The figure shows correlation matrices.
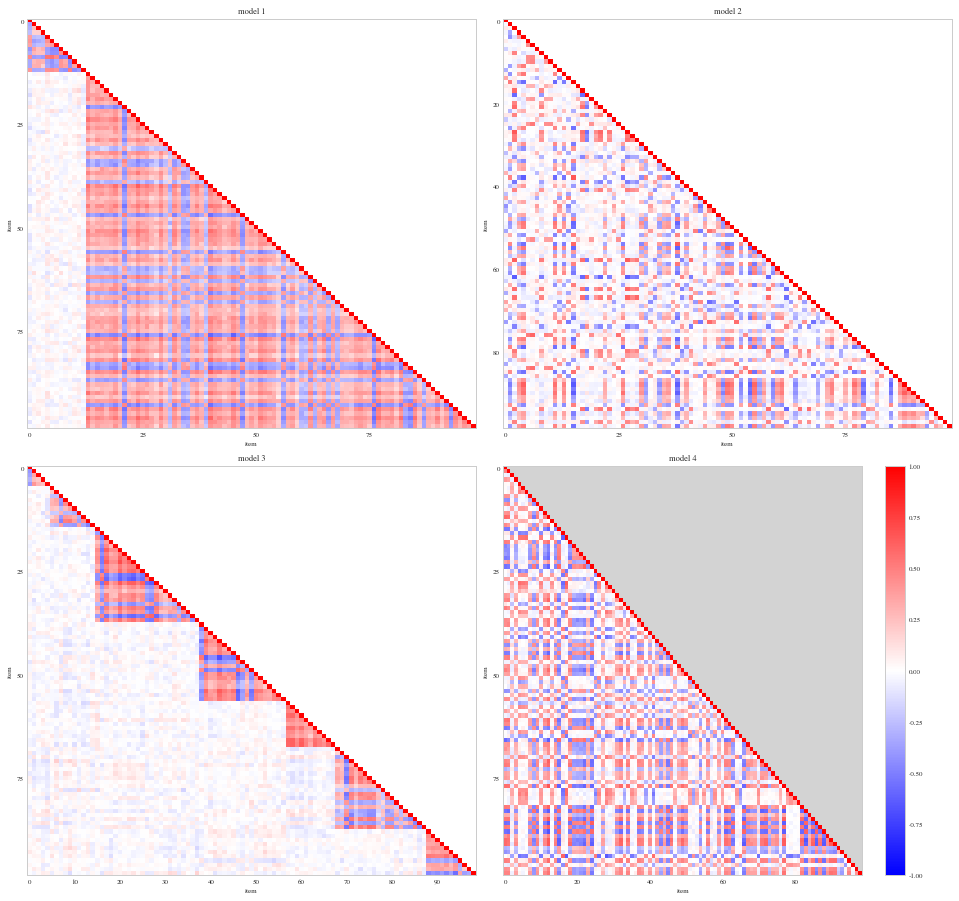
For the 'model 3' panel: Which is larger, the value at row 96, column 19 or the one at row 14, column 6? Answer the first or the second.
the first
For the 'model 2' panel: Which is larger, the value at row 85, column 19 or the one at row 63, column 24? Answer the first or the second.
the second
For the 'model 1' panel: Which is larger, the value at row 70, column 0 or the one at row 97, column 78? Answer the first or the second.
the second
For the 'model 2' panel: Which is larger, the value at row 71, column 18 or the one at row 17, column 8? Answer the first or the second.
the second
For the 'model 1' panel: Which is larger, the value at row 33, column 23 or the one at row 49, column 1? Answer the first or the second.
the first
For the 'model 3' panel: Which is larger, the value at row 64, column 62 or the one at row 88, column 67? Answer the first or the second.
the first
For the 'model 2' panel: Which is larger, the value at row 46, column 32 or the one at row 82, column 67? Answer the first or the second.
the first
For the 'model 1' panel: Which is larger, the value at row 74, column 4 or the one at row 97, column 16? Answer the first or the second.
the second
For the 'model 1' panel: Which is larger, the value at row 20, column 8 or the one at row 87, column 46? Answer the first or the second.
the first
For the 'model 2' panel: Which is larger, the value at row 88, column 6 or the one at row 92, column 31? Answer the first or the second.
the first
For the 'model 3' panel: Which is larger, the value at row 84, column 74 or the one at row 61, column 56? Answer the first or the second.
the second
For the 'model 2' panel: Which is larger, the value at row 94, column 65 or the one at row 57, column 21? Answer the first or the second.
the first
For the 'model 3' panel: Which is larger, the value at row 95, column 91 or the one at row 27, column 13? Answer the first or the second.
the second
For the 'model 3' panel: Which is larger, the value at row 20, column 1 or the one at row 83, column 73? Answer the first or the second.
the first
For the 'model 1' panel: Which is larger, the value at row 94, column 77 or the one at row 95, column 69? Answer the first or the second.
the first
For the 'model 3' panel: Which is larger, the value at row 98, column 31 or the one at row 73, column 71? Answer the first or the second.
the second
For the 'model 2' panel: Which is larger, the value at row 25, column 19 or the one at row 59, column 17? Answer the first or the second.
the first
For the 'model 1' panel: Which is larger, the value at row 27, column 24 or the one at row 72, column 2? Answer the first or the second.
the first
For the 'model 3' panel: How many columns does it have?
99
